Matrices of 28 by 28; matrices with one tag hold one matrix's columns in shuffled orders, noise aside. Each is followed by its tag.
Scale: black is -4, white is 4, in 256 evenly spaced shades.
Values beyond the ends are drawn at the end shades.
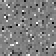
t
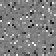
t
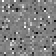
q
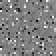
q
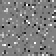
t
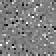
t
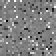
q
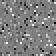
t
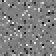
t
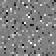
t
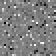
t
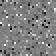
t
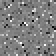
t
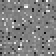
q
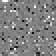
q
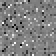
t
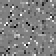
t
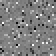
t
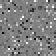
q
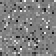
q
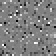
t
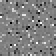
t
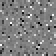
t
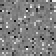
q
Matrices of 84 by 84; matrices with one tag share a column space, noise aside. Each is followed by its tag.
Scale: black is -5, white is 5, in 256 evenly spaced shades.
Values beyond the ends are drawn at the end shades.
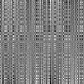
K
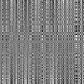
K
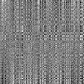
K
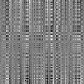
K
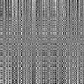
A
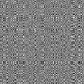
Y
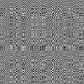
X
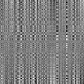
K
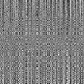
A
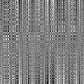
K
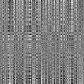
K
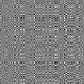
Y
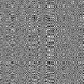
Y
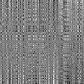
K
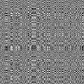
X
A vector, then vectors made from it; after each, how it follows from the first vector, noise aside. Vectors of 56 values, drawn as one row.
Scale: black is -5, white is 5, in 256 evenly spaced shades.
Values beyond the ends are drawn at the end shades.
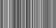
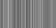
shrunk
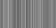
shrunk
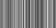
reversed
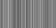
shrunk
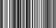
scaled up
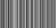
sign-scrambled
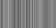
shrunk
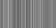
shrunk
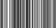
scaled up
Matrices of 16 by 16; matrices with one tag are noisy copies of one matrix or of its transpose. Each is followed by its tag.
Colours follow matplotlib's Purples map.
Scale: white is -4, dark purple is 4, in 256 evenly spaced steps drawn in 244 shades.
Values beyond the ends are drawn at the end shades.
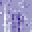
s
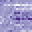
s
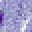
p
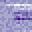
s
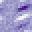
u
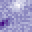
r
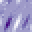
u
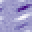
u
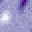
r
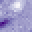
r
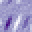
u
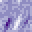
u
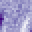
p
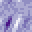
u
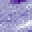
p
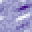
u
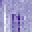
s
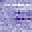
s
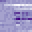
s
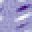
u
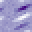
u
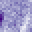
p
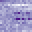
s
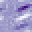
u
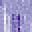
s
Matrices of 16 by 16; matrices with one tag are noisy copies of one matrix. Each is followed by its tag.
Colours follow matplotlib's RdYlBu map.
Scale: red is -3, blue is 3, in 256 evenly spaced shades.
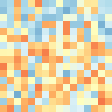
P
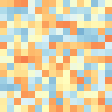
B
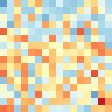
P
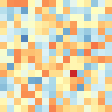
B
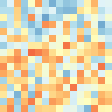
P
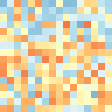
P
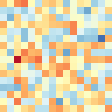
B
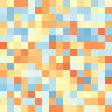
B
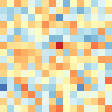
B
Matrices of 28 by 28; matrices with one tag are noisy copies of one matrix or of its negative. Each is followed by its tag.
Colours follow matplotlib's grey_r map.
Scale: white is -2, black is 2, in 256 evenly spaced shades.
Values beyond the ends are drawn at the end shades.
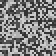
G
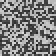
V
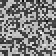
G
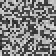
V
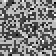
G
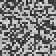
V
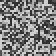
V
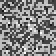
V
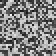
G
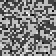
V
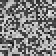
G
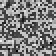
G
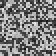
G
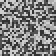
V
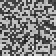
V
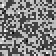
G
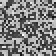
G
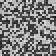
V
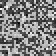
G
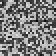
G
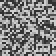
V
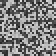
G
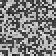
G
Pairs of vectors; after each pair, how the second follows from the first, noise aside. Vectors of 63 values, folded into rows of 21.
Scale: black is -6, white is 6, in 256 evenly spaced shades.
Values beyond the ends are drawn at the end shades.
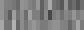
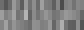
wrapped around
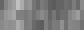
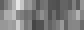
scaled up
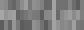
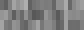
wrapped around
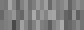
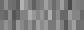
reversed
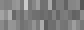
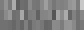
wrapped around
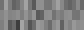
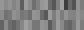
reversed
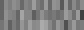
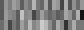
scaled up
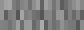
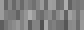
wrapped around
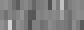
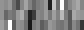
scaled up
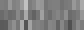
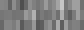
wrapped around
